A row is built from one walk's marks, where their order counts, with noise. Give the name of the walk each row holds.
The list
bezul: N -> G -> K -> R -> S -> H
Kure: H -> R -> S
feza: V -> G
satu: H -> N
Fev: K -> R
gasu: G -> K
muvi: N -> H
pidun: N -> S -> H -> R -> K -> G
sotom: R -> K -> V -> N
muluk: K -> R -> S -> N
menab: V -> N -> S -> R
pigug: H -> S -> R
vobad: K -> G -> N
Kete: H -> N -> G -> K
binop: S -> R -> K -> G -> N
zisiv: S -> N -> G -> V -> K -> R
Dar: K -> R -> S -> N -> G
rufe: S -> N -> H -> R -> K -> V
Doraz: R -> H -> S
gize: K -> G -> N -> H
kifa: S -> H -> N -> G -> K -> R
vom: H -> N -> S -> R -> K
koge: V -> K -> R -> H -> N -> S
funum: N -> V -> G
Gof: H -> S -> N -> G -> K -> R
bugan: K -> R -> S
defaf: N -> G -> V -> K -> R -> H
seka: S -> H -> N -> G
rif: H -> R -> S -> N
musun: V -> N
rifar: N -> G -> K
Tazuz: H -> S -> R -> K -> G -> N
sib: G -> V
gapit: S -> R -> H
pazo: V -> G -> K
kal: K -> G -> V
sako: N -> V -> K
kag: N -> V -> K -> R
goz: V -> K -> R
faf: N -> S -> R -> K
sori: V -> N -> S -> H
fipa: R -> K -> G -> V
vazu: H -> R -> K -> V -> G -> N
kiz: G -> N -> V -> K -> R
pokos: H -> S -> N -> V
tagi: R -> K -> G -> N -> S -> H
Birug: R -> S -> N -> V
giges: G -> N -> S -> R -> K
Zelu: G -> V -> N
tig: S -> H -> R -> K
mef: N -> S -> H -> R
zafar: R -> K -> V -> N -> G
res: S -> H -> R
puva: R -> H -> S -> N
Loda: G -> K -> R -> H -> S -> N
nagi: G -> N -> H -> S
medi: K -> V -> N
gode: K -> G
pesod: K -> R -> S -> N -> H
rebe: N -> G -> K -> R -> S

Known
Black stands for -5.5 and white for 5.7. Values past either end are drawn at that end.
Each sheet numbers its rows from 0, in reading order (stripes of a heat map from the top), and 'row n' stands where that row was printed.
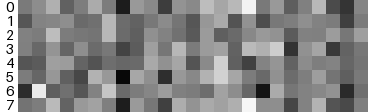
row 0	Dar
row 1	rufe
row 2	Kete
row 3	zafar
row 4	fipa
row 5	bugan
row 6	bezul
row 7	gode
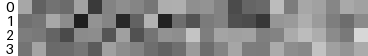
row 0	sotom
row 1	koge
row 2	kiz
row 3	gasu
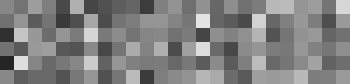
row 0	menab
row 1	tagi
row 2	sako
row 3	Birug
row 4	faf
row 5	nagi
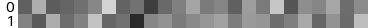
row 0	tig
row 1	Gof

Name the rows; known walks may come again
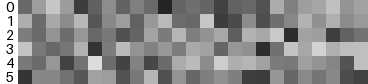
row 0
pazo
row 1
vazu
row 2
zafar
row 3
Zelu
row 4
Fev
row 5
rebe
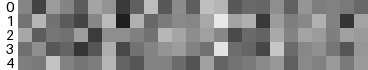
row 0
Kure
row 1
pesod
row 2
sotom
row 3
tagi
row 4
Kete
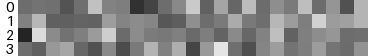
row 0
kifa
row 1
giges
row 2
faf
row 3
Birug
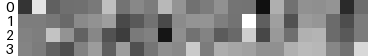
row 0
defaf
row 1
seka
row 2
feza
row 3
kiz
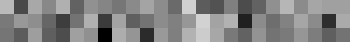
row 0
satu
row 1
gize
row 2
bugan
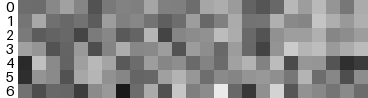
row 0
sib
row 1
gasu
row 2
nagi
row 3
Loda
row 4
pidun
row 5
kag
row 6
Doraz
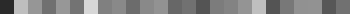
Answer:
sako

